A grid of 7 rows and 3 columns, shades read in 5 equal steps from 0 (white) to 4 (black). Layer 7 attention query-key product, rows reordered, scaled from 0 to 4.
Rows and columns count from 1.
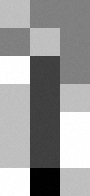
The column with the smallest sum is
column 1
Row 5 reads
1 3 0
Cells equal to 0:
4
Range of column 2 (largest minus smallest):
3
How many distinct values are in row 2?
2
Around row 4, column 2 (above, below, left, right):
3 3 1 1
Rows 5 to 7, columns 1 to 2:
1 3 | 1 3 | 0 4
